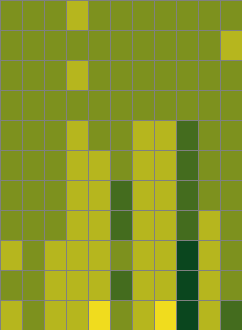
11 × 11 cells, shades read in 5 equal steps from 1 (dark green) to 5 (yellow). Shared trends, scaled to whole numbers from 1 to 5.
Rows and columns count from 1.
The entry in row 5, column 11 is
3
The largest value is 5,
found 2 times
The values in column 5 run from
3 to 5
